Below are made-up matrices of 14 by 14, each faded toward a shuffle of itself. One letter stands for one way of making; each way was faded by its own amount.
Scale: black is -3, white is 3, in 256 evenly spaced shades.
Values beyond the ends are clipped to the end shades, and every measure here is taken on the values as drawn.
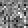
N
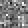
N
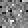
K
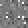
K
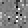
K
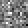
N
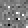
K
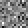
N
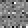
K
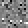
K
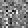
N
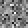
N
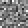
N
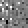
K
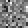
N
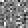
N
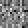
N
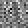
N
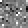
K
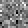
N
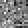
N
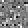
K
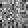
N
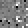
K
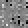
K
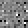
K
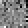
K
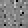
K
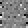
K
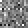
N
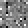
K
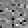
K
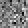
N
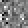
K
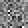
N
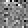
K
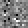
N
